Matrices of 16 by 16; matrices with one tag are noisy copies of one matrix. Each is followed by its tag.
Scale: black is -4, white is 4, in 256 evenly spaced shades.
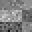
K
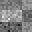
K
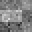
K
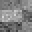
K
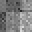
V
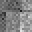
V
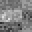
K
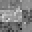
K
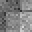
V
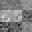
K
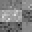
K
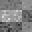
K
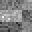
K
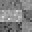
K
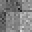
V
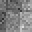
V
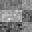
K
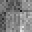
V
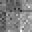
V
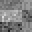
K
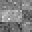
K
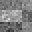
K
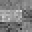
K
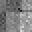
V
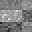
K
